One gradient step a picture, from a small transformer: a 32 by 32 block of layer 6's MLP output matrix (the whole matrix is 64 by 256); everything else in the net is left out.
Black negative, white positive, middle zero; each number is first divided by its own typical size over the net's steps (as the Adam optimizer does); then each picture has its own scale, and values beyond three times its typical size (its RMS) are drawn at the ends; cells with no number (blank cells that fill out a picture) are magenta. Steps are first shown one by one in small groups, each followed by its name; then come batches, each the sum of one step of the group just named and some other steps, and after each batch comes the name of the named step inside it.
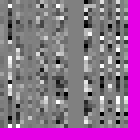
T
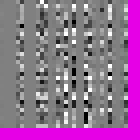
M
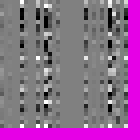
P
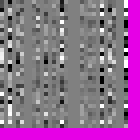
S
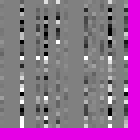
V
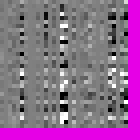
S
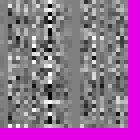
T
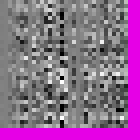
M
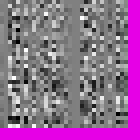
T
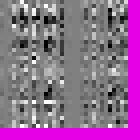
P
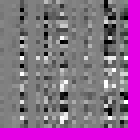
V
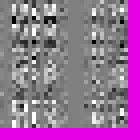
S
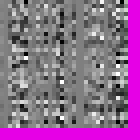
T
